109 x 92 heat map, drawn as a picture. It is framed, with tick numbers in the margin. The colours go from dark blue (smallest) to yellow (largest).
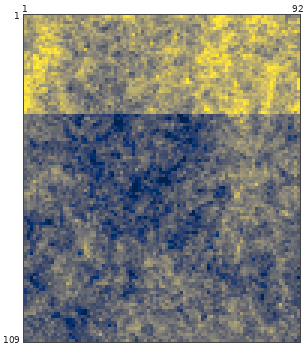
There are no regular stripes. The field is mottled with small blotches. The centre is the ninth with the lowest average. A horizontal seam about 30% of the way down splits the table, and the top part is higher.
